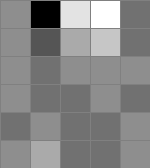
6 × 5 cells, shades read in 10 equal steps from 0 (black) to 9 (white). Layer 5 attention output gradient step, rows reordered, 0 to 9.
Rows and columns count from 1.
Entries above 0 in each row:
4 5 5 5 5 5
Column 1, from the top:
5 5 5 5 4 5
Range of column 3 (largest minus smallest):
4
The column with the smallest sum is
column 2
